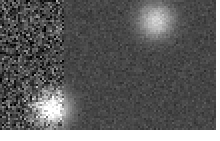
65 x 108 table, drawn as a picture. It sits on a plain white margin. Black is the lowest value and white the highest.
The ninth with the highest average is the bottom left. The values are skewed, with a long tail toward high values. The right part is calmer, past a seam about 30% of the way across. There is no overall slope. There are two bumps.
